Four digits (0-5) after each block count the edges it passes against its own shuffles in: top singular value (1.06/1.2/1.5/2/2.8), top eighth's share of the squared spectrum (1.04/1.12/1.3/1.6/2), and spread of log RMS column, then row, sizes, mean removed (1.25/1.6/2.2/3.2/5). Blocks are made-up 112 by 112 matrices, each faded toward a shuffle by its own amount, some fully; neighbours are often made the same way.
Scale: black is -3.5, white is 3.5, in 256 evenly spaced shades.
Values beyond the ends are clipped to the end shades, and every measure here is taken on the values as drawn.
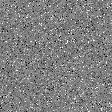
1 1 0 0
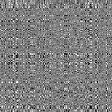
5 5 4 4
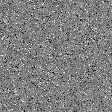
0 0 0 0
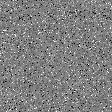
0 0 0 0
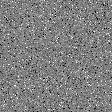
0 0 0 0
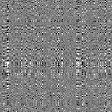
5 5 4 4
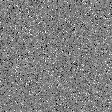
2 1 0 0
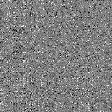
4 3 2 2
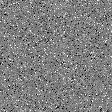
1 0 0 0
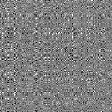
5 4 3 3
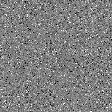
3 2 1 1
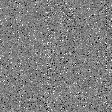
1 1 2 0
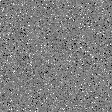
0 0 0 0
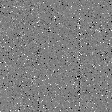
3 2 1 0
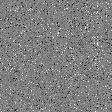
2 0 0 0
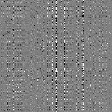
5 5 4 2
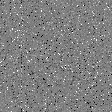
2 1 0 0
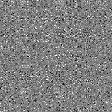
4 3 2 2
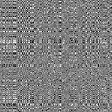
5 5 4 4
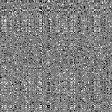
5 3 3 2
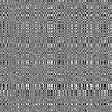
5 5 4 4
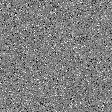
2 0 0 0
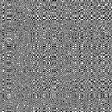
5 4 4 4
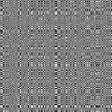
5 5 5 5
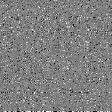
4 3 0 2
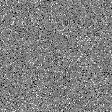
3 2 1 0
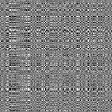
5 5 4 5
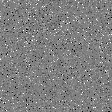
1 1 0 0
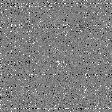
2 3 2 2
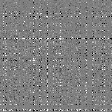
3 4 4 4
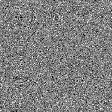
3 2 1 1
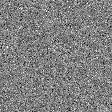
0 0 0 0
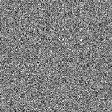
4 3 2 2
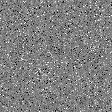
2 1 0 0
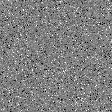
2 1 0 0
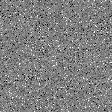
3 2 1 0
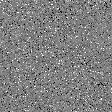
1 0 0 0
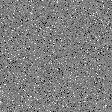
1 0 0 0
